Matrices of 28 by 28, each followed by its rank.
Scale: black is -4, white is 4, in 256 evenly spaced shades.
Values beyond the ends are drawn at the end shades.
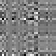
two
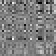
three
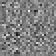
five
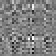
three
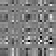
two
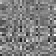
three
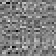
five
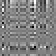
two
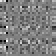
three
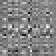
three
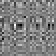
three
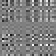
two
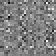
five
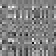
three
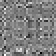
five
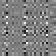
two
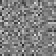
five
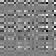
two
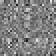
five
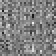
five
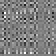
two
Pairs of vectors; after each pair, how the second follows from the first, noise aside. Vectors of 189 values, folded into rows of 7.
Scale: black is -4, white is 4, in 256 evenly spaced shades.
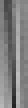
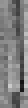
wrapped around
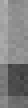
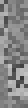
sign-scrambled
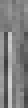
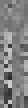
sign-scrambled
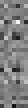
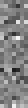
sign-scrambled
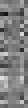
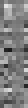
wrapped around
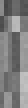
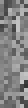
sign-scrambled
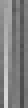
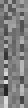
sign-scrambled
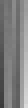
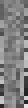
sign-scrambled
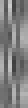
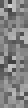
sign-scrambled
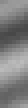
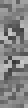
sign-scrambled
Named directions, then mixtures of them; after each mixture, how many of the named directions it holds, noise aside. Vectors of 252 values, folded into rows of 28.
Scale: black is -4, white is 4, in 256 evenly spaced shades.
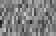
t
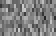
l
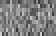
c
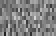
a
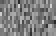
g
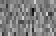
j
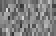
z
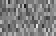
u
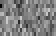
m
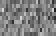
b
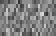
two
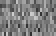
three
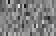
two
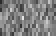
one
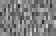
one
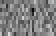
one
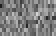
three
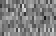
two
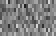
one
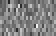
three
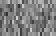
three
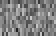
two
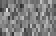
one
